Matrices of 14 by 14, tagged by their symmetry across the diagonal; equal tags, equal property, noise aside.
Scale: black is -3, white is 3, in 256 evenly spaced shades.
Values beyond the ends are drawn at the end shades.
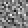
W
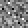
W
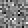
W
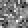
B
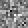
B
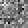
B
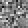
W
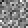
B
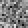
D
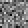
D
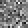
D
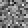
D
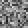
D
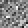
B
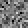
B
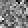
W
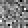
W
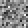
D
